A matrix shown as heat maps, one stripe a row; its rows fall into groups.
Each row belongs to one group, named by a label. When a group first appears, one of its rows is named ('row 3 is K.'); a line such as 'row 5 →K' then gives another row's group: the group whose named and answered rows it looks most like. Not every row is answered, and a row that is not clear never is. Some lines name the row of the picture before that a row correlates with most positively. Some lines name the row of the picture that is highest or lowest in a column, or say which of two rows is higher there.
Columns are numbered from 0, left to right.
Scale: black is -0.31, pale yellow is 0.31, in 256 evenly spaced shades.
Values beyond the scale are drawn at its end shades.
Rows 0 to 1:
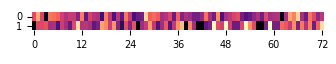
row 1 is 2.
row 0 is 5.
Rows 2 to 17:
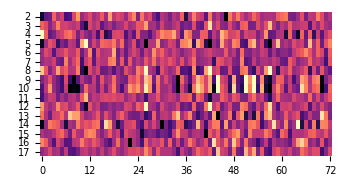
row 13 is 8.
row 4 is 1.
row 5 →2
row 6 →5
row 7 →5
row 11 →2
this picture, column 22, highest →10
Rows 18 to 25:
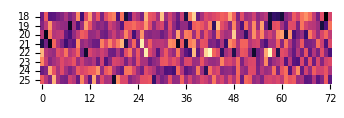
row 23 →1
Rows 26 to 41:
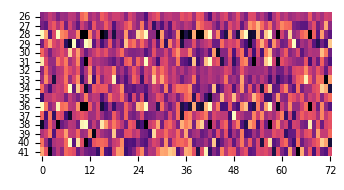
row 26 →2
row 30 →8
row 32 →5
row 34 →8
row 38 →2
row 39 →5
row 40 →8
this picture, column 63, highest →29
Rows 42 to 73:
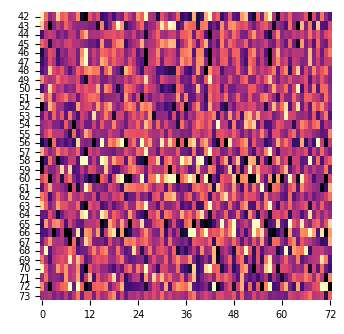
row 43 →1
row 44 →2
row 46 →2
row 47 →2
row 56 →1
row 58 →2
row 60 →1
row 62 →1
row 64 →2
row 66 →5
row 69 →8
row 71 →5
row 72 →8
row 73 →5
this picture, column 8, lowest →54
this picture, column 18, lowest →53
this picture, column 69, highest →56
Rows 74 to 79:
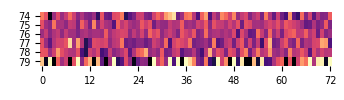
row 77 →8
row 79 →5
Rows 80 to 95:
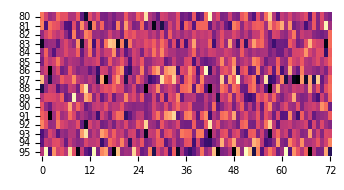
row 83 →5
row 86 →1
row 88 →2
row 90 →8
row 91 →1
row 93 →2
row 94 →2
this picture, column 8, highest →89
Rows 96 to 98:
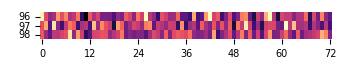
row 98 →8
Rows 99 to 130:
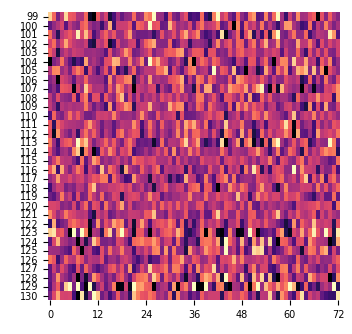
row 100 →1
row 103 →1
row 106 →1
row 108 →5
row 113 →8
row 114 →8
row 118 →2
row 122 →5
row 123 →5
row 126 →1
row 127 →1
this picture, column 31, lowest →130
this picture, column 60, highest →129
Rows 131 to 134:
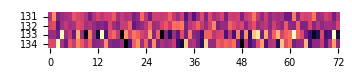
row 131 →5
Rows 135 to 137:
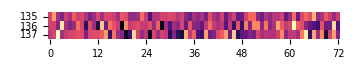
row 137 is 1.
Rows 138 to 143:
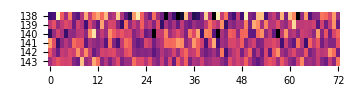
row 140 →2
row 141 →1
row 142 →8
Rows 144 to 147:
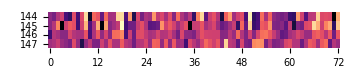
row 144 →5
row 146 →5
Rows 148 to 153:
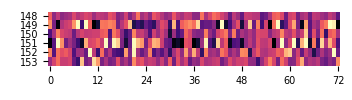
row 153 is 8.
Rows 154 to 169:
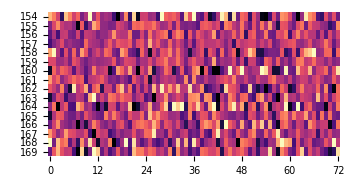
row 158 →5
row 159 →1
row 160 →2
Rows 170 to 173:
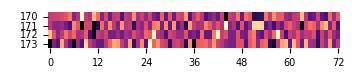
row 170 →8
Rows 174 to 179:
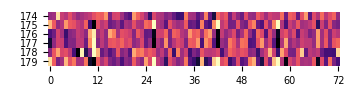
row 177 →2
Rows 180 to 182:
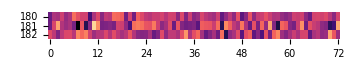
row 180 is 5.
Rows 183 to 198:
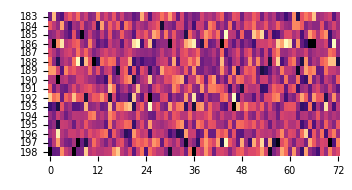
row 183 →5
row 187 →8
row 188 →8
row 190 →1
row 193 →1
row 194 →2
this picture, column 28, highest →189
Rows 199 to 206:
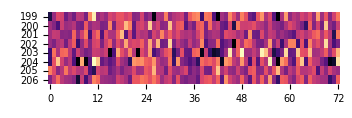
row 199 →2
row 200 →1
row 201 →5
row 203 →2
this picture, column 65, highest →203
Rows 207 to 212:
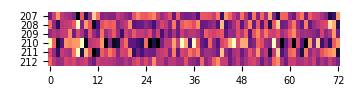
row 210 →1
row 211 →8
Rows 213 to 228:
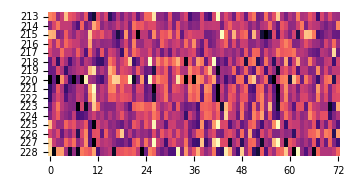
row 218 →1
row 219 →2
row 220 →1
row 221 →2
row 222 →2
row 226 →5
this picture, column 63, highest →214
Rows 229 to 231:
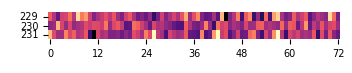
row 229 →8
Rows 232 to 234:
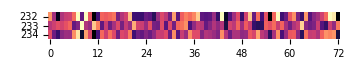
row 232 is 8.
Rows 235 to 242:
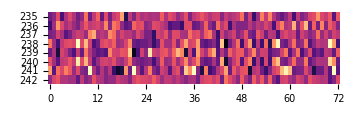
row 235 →5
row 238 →8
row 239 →1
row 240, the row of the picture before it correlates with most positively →232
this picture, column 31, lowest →236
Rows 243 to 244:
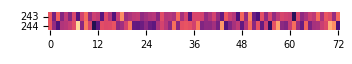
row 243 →5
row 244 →8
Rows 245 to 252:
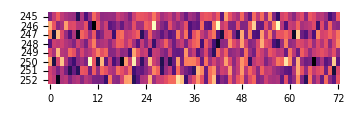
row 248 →2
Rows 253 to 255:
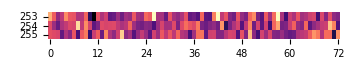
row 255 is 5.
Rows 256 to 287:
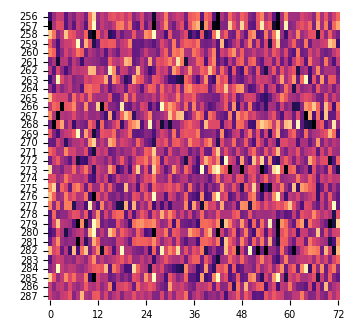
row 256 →2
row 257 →2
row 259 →8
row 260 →1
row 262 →2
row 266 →5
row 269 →8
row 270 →2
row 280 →2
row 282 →5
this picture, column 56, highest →273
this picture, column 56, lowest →257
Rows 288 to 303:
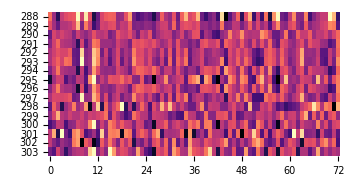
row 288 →8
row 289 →8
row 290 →2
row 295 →2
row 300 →2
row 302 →8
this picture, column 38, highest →298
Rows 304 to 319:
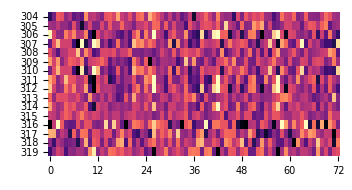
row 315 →8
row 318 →5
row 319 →2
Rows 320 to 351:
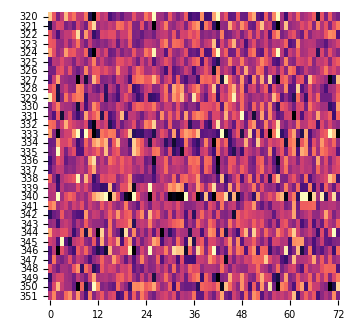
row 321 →2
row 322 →8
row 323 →1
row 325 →2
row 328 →1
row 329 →1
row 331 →5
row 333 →8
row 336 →2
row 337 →2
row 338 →8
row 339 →1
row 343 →1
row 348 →8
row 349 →2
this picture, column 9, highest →333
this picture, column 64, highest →340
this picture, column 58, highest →340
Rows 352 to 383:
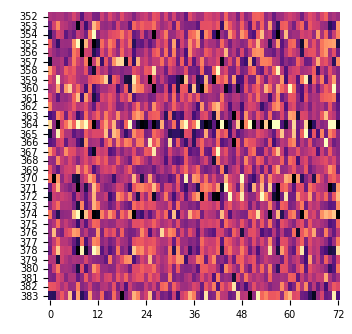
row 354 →2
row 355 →8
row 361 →8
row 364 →8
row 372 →2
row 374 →8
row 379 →1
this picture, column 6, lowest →370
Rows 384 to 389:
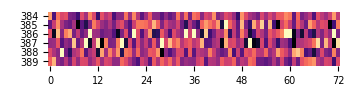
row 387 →5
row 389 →5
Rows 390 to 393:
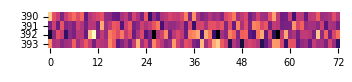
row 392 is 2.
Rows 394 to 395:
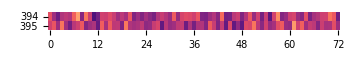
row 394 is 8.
